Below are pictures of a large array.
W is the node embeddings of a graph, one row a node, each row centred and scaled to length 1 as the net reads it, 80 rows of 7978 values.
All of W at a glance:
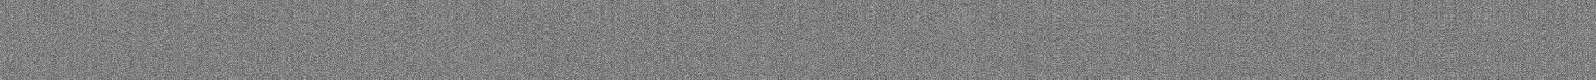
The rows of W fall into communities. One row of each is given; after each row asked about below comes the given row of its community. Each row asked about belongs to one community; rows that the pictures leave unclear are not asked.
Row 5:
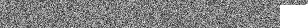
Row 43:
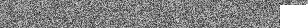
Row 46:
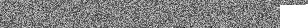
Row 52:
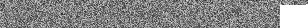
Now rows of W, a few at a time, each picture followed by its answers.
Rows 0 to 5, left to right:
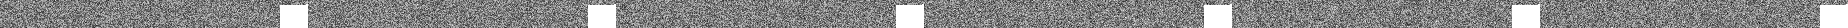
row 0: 43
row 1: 52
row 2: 43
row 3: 43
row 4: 5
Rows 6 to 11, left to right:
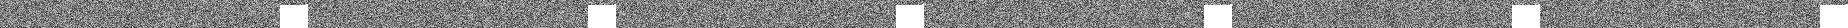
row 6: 52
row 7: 43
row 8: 46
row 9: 5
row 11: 46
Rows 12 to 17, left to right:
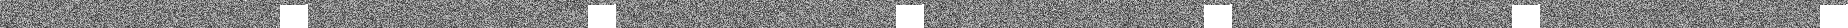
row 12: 46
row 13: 43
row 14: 52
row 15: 52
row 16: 52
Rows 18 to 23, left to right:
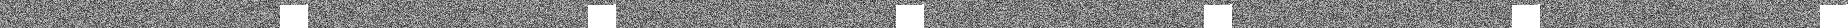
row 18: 5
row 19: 52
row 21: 5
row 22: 46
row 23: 52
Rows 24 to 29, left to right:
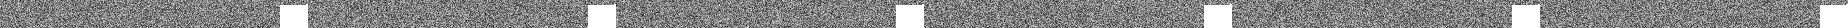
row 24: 5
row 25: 5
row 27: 52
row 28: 5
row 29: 5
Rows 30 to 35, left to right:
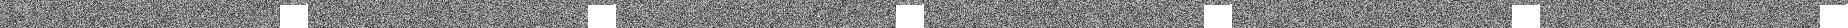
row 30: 43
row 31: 52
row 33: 52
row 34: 46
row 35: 5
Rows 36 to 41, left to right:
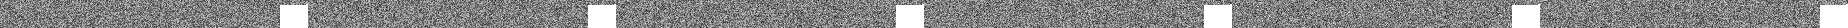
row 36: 43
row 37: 5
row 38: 5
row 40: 46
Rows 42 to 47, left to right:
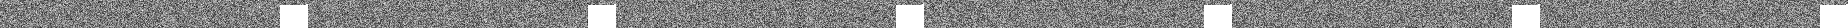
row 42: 52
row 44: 5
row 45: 5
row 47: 52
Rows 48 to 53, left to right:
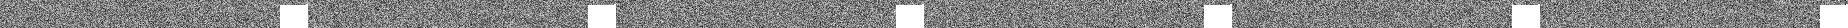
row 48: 52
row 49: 5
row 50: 43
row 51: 46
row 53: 5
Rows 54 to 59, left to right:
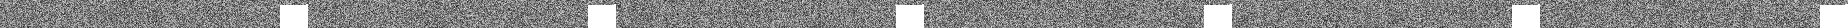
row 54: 52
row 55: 52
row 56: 52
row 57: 5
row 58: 46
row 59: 52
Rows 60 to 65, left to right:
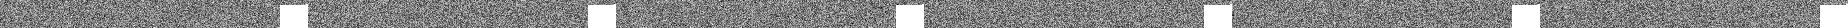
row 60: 46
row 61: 46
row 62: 43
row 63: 43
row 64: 46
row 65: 43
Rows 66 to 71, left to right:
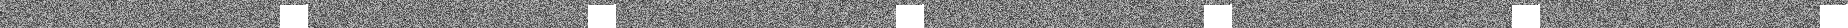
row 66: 5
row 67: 52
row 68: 43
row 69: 5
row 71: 5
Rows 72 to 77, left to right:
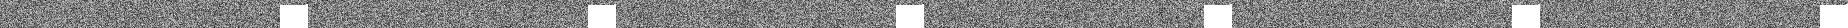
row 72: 52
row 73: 43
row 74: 52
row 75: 52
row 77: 5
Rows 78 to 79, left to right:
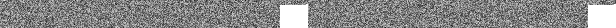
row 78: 46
